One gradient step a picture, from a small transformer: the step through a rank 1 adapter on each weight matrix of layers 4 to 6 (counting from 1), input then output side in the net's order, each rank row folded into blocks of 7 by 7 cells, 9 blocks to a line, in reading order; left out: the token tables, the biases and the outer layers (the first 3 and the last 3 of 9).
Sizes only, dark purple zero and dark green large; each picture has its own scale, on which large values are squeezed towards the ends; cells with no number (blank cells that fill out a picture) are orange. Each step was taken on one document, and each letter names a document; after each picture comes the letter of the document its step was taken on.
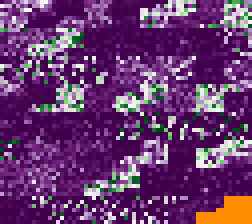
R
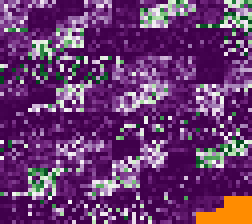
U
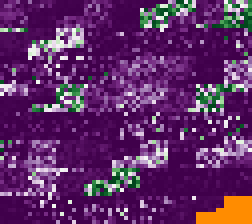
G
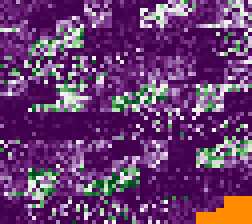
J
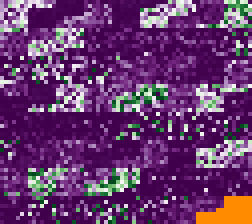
J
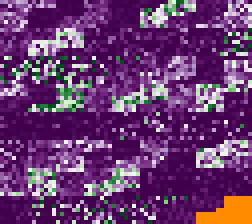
J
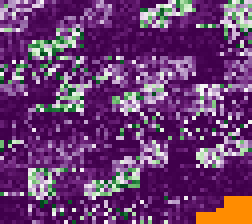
U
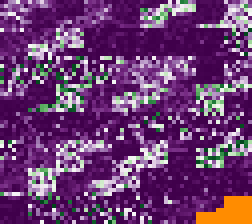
U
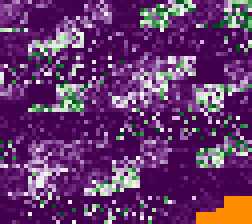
G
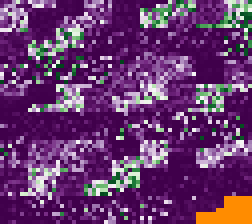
G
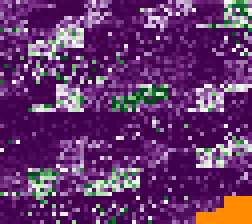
J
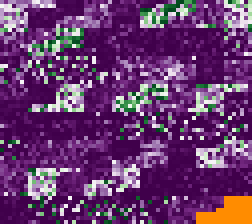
R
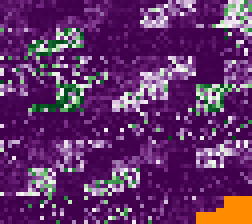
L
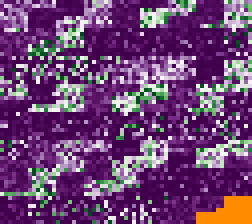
U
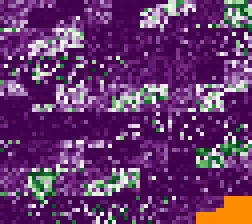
J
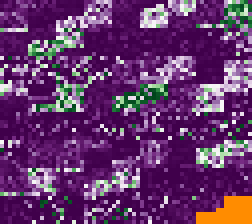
L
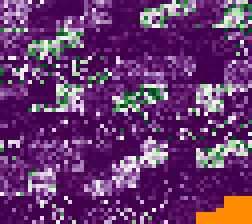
L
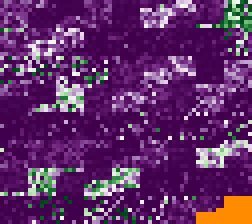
L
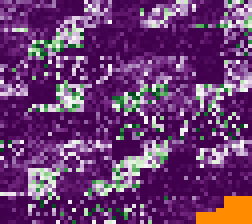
U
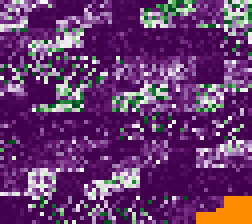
R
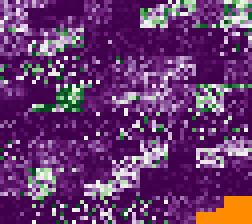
R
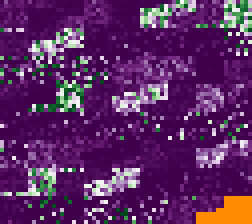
L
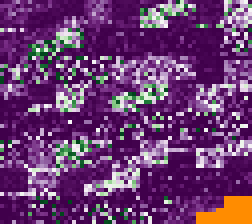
U
